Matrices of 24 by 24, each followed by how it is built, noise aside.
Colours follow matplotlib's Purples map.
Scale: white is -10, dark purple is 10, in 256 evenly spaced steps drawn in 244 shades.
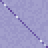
diagonal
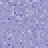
noise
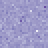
noise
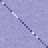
diagonal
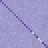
diagonal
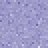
noise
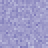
noise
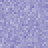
noise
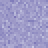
noise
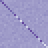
diagonal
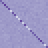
diagonal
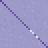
diagonal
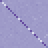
diagonal
